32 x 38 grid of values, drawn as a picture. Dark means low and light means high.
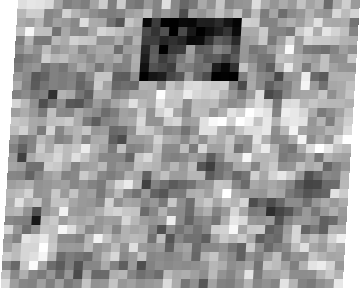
Overall the values sit about 60% of the way up the scale. The middle right is the ninth with the highest average. The ninth with the lowest average is the top middle. An odd patch, lower than its surroundings, sits in the top middle.
